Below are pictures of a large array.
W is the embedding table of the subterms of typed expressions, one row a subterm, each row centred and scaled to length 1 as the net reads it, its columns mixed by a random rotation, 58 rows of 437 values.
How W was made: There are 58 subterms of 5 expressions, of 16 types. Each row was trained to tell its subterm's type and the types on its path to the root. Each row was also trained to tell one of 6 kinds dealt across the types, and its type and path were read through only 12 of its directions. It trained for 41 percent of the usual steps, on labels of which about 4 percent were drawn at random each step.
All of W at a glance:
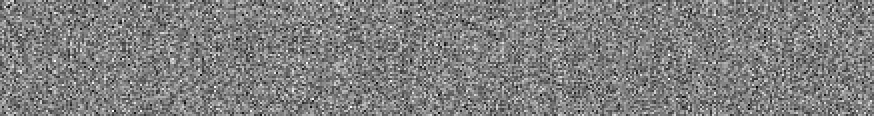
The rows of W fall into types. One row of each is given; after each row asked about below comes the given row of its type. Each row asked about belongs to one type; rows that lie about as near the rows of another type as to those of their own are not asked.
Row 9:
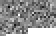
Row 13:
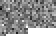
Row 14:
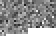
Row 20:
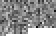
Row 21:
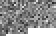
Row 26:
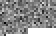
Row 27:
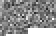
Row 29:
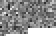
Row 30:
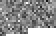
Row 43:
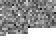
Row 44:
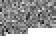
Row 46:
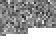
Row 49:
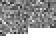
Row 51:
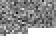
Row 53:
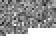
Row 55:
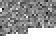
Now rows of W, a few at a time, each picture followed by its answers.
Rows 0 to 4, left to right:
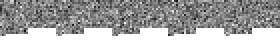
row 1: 20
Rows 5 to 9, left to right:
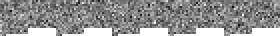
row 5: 27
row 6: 49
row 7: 43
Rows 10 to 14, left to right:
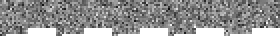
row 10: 29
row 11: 21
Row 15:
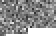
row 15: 30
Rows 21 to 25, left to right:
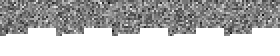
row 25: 21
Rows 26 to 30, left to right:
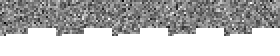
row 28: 13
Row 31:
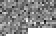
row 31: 20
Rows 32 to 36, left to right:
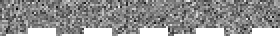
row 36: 49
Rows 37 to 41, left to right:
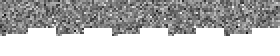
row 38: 43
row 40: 13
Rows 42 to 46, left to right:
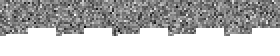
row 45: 9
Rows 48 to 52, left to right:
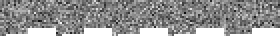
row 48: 44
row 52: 27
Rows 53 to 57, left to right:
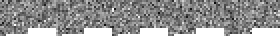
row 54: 27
